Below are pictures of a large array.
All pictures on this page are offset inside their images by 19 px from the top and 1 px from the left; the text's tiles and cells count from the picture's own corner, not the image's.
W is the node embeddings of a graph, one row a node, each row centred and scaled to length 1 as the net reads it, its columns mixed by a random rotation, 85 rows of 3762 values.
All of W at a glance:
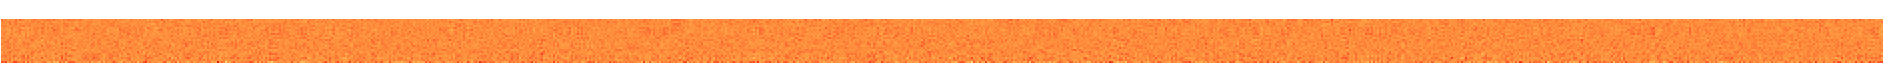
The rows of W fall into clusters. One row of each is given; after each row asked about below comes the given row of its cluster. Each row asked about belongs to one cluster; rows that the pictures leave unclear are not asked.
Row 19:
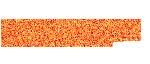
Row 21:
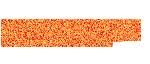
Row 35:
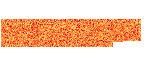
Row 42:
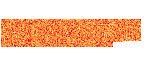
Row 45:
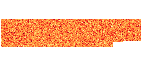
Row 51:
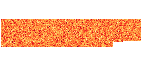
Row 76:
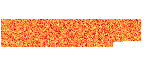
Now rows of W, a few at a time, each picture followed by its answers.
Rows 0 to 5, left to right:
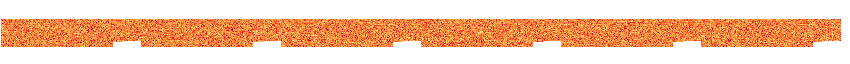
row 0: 21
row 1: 21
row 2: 42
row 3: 51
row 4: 76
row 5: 42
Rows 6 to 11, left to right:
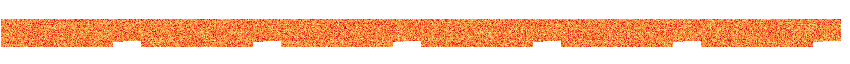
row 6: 35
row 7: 51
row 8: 76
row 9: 51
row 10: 21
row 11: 42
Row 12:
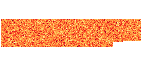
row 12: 51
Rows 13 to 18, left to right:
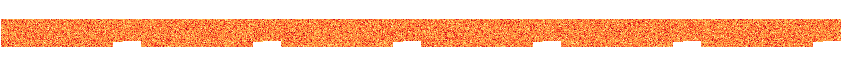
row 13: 21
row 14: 42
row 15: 45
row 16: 21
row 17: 76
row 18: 76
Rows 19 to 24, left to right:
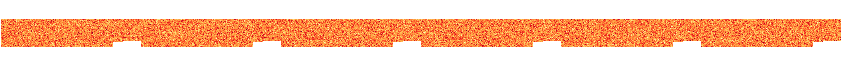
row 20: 19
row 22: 21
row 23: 45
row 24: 51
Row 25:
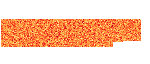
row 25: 76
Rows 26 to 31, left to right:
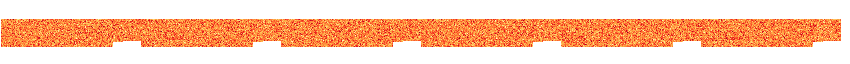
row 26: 19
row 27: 21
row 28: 76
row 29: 19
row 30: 45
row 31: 21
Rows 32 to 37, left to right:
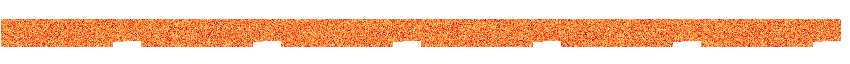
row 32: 76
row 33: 42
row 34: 19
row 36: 21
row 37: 76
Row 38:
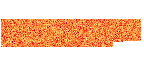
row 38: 51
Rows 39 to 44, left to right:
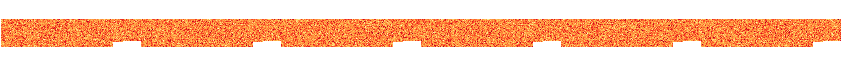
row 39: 45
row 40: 42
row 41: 19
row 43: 35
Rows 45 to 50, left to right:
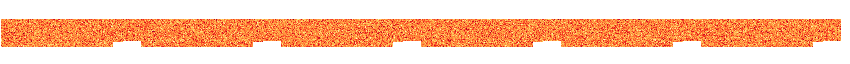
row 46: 51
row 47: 19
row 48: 42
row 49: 45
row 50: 45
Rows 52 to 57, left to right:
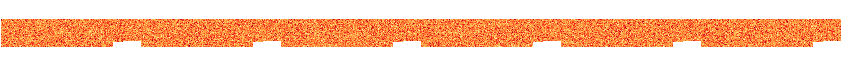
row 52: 51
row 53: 76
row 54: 45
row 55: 19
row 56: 76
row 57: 45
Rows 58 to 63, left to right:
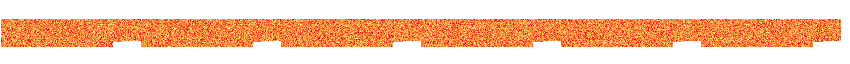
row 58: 42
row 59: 42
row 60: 19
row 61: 35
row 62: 21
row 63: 51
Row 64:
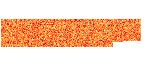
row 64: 35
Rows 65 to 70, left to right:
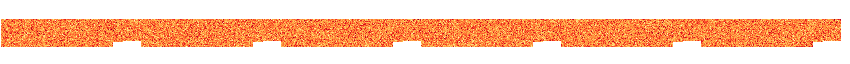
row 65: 35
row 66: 76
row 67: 42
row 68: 45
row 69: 19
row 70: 42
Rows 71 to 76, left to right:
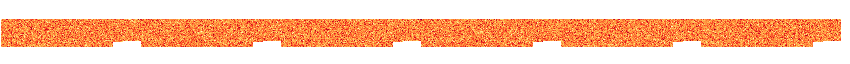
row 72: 51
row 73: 42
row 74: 51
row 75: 45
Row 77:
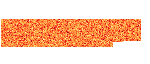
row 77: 45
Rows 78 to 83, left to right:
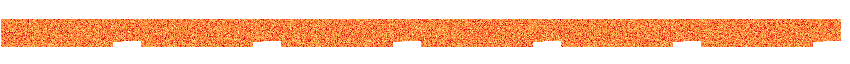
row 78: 45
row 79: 45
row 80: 42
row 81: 42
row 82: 45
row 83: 76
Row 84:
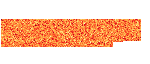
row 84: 51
